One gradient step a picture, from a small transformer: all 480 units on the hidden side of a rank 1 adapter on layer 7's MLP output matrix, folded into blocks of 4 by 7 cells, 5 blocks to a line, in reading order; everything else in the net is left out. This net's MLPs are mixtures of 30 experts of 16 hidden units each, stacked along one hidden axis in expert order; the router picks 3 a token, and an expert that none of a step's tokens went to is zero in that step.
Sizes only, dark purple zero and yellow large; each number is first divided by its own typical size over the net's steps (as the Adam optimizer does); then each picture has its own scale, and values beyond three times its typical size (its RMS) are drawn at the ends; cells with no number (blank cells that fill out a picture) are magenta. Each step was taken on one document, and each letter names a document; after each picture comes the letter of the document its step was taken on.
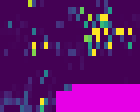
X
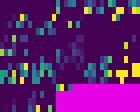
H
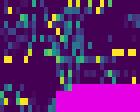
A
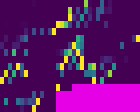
H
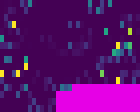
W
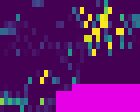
X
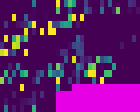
H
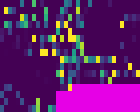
A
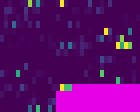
W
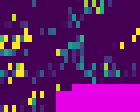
H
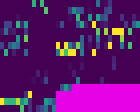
X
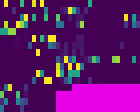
A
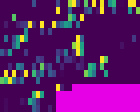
H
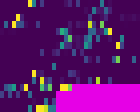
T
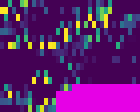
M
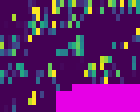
H
